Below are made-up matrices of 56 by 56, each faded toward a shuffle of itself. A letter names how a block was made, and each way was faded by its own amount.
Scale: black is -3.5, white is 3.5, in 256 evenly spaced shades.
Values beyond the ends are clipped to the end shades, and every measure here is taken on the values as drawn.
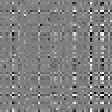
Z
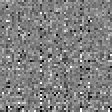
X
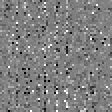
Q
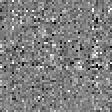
X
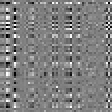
Z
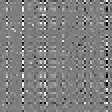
Z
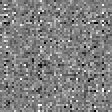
X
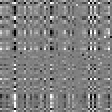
Z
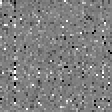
Q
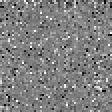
Q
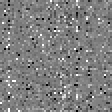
Q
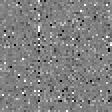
Q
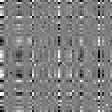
Z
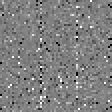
Q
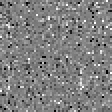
Q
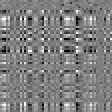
Z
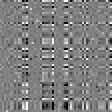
Z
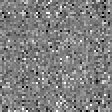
X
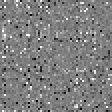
Q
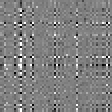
Z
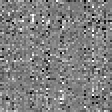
X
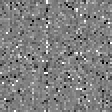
Q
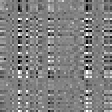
Z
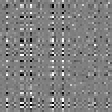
Z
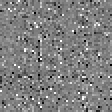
Q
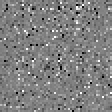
Q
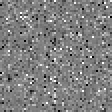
Q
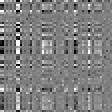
Z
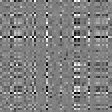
Z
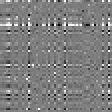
Z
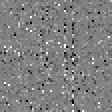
Q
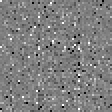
Q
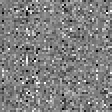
X
